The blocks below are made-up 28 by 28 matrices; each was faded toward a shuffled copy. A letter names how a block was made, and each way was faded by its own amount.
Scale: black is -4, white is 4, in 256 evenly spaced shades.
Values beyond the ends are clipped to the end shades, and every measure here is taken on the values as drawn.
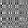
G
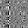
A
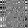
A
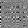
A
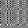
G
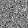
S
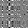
A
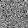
S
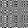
G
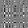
G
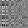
A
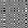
G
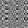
A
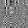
A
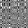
A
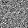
S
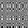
G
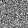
S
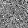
S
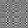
G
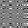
G
